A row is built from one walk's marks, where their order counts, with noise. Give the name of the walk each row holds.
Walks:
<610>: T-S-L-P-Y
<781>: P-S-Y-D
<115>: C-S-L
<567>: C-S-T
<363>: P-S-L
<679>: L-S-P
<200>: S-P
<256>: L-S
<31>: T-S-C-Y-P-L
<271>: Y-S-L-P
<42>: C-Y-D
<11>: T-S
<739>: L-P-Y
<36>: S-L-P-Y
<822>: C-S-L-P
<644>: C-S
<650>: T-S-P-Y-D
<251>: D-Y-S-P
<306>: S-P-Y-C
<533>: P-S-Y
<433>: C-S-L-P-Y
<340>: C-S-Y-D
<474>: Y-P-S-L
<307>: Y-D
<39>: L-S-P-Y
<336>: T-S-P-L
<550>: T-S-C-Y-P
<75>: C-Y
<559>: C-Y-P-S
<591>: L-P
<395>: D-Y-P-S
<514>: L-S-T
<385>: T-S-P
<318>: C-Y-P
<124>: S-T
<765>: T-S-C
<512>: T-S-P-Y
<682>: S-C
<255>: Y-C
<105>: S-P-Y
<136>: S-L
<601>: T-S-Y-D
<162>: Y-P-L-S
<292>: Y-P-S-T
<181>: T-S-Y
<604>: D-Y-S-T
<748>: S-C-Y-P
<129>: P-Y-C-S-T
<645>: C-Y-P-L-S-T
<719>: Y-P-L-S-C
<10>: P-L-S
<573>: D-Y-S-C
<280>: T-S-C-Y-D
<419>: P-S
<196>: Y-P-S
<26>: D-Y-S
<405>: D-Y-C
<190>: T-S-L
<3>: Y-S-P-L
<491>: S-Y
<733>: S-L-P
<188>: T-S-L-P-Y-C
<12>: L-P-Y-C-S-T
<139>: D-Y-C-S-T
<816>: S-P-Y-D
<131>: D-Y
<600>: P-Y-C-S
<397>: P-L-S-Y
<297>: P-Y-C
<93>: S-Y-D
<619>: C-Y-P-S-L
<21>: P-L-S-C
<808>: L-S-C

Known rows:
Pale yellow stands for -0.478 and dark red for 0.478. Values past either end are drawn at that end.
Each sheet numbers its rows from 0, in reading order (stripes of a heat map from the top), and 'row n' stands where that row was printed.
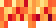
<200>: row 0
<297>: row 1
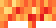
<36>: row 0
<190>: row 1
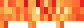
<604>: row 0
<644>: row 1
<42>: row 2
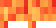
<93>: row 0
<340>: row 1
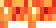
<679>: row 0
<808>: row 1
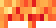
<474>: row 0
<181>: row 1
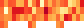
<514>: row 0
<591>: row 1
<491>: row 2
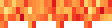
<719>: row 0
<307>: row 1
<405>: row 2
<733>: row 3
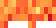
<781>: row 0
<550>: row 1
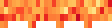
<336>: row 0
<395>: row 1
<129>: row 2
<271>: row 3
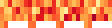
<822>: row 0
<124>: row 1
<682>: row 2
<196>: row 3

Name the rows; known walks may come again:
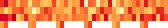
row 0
<11>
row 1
<39>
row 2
<251>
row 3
<200>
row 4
<619>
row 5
<765>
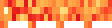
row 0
<256>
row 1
<385>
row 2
<645>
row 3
<816>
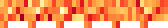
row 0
<748>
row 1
<105>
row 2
<136>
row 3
<188>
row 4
<26>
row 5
<363>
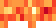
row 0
<31>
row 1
<808>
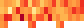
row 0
<600>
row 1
<719>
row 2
<340>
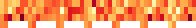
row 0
<297>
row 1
<781>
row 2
<514>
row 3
<644>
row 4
<739>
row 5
<196>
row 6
<75>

